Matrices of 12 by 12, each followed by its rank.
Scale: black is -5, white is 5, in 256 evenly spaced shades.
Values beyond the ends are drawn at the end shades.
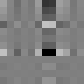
one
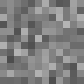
full rank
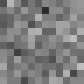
full rank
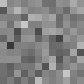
full rank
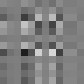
one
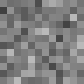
full rank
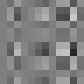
one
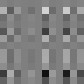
one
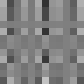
one
